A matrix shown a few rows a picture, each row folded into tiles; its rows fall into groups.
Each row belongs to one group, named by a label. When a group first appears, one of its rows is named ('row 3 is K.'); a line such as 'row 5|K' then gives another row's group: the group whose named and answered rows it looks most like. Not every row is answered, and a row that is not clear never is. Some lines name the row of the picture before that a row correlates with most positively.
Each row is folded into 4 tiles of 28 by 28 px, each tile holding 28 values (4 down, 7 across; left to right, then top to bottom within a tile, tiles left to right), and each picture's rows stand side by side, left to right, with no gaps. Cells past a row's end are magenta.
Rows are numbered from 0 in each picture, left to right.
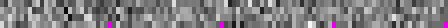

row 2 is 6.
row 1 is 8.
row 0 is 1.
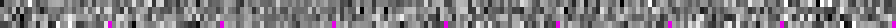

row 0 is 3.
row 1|1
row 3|8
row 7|6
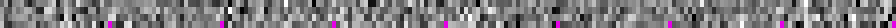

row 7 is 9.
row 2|8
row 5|3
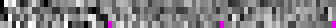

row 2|8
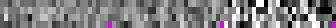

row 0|6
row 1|9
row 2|1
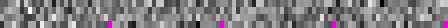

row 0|6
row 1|1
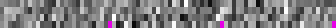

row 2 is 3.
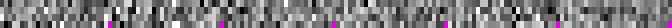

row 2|8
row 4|1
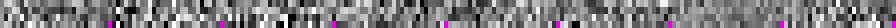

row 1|8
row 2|6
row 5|9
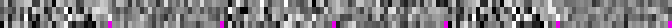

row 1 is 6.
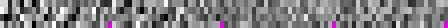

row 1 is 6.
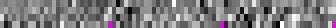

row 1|8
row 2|3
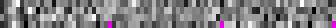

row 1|9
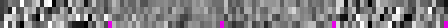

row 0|1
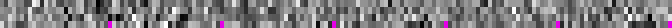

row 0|1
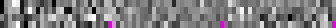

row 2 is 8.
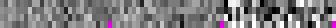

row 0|1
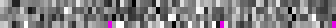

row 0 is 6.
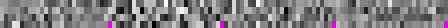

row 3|6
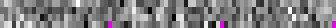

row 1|9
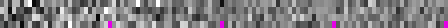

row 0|3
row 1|6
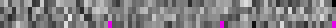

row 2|9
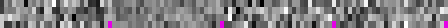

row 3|3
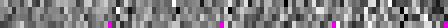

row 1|8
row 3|1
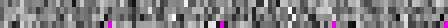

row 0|9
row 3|9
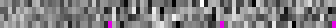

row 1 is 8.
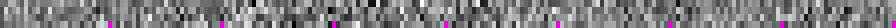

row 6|8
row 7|3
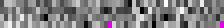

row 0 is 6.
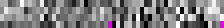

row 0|9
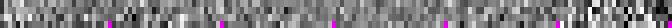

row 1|3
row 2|3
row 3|8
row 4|6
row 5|1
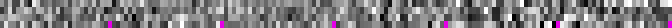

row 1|3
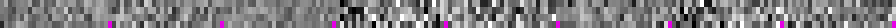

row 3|8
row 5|9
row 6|3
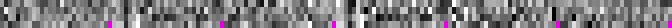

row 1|6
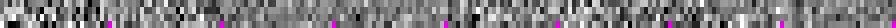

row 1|1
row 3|3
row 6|3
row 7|6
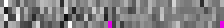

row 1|8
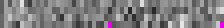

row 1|3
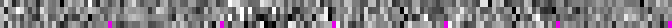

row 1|9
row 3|1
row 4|1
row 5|8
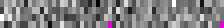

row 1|8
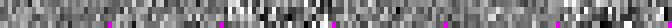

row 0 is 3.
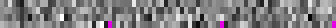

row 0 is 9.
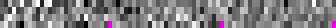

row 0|1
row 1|8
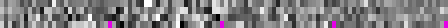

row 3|3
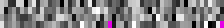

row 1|9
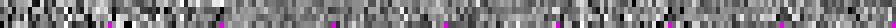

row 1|9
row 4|3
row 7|8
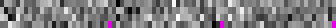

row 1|8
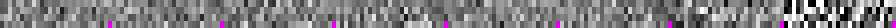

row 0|3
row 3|1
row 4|8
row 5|1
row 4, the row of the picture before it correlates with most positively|0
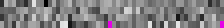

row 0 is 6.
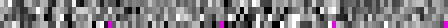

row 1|8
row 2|3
